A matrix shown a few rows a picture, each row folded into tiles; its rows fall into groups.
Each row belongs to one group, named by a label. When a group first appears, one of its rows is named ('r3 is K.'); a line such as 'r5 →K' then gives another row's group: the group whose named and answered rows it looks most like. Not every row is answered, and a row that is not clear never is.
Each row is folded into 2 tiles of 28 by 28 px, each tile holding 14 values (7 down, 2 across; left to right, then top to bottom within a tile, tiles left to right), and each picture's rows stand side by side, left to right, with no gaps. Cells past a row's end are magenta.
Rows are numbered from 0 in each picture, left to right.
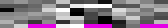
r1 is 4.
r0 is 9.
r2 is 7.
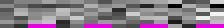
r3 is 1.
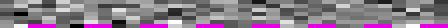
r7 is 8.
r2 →7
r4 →1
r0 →8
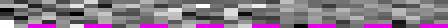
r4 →4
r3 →4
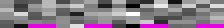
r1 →8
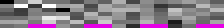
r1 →9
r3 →7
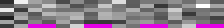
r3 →4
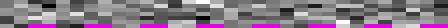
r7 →8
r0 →1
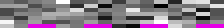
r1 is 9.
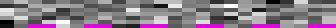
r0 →7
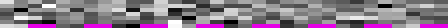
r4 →7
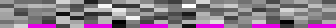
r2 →7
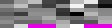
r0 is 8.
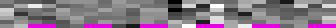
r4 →8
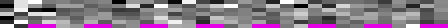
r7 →9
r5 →9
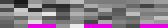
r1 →9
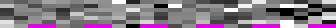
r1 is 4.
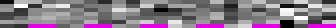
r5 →7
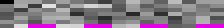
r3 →1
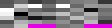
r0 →4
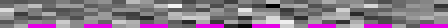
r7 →1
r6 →4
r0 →4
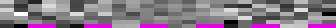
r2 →8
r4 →7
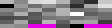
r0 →1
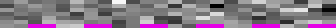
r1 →8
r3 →1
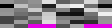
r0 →1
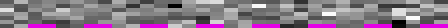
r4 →4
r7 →7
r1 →7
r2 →9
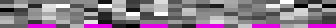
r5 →9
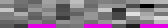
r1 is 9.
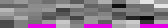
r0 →7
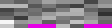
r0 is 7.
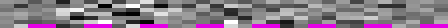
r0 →9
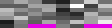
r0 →7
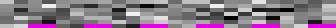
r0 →4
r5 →9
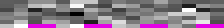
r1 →8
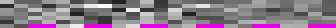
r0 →1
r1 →4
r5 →8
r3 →4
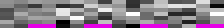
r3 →8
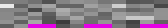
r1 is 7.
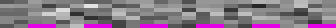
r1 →4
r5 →8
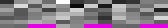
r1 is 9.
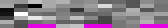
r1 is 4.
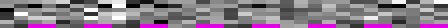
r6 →1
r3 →1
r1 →1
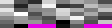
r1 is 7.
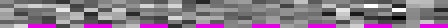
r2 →4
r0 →4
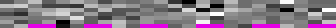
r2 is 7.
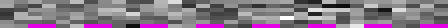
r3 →9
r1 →9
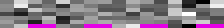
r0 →8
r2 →8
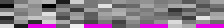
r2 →7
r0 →1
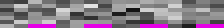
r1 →4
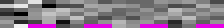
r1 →7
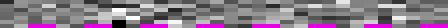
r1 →1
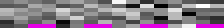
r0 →7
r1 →7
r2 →9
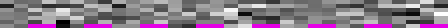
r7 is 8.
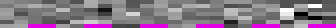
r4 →7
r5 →4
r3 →4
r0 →4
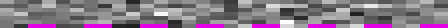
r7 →8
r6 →4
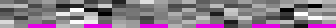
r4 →7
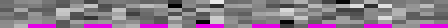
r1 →4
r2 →4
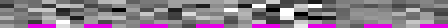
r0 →1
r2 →9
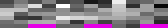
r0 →4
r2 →9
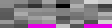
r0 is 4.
